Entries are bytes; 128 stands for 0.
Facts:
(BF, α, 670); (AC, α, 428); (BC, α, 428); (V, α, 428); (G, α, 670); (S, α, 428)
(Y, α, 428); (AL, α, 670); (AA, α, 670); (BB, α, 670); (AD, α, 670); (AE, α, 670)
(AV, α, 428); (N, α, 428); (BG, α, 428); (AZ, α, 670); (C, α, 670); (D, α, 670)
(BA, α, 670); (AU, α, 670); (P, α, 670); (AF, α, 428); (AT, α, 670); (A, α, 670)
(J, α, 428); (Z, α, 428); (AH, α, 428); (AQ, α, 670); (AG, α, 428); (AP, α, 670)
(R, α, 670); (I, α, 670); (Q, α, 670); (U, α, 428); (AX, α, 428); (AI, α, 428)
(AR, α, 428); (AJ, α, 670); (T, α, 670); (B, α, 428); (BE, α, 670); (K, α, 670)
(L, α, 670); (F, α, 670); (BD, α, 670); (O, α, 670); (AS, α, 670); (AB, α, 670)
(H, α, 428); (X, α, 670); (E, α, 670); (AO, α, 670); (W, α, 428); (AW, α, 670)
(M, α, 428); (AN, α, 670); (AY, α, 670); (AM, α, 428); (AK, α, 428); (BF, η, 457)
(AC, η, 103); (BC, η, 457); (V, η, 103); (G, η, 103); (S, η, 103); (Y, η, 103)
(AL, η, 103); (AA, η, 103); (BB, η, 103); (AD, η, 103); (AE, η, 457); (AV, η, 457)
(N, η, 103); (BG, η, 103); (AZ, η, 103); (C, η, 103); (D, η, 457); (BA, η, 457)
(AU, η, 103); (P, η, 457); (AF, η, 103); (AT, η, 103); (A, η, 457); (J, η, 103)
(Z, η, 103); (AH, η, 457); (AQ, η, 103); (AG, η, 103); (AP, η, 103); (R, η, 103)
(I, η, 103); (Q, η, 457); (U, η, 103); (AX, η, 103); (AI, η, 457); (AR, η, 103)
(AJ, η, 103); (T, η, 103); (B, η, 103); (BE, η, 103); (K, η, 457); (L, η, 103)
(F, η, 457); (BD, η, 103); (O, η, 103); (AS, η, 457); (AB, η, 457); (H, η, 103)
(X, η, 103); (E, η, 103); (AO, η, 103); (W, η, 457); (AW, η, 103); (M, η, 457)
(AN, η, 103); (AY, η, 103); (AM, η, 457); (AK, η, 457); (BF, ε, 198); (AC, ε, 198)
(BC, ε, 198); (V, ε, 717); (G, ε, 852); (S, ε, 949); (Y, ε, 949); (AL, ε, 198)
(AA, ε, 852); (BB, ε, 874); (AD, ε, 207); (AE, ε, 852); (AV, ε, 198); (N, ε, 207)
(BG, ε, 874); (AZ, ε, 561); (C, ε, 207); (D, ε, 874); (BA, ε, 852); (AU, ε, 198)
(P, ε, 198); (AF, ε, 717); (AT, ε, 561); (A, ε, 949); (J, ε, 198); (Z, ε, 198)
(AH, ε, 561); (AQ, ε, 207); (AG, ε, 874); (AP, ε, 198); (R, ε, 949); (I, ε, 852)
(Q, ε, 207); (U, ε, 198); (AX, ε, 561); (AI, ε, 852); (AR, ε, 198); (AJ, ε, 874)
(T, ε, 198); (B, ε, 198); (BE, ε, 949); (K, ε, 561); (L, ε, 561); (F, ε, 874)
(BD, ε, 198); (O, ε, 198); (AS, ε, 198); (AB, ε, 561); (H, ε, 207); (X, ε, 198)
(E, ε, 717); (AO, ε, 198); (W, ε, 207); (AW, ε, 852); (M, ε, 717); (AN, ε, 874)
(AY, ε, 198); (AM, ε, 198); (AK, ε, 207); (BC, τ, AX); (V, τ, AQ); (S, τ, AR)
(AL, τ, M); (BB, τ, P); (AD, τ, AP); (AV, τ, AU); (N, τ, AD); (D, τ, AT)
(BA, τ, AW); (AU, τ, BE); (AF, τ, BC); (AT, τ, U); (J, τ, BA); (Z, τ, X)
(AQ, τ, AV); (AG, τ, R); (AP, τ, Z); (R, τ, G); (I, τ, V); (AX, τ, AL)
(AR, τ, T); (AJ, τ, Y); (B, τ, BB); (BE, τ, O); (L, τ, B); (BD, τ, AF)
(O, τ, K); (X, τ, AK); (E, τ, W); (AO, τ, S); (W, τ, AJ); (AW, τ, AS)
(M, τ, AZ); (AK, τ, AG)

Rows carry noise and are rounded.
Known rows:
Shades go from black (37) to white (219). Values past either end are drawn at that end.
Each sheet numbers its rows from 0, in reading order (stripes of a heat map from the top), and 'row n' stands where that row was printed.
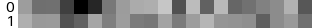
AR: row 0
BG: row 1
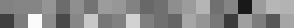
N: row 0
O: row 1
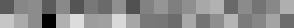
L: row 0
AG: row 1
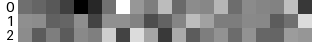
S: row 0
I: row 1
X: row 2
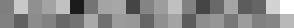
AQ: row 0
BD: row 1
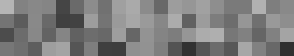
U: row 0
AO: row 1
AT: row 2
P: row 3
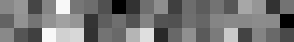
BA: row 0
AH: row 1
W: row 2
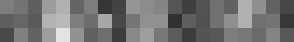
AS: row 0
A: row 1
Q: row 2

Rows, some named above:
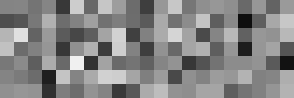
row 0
AF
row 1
AD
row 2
V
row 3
Z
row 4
M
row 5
R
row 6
BB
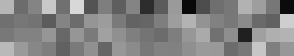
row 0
BC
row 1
AA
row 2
N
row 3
J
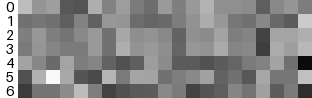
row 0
BG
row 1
AA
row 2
H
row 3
H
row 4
AM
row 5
AU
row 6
AB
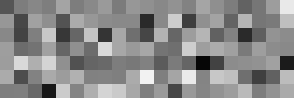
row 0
C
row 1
AL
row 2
AP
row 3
Y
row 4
AV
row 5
AJ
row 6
R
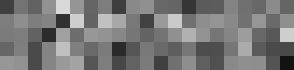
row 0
Q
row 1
AF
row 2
G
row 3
AE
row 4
AI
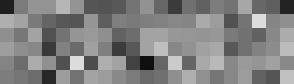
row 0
K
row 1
B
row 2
AN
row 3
BB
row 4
AX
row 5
G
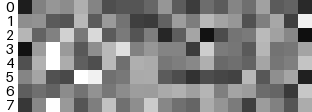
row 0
K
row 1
AW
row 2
BC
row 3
BE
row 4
AU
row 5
AK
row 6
E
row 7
O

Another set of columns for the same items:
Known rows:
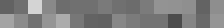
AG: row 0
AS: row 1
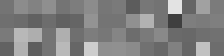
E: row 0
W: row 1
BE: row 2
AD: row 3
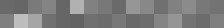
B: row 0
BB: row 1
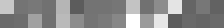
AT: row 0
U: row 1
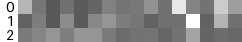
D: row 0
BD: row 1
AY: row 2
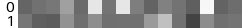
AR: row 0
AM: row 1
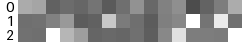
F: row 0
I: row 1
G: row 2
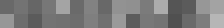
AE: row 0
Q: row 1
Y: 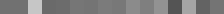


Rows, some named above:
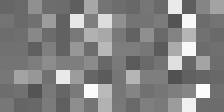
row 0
AQ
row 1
AR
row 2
H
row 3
AX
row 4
E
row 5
O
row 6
N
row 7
AX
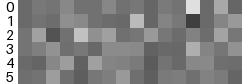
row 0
E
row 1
BA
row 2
AP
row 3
C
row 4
AF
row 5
BG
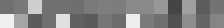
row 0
Y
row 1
K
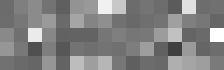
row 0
S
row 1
AF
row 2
R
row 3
AH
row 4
J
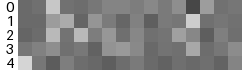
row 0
Y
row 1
V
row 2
AA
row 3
C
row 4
AB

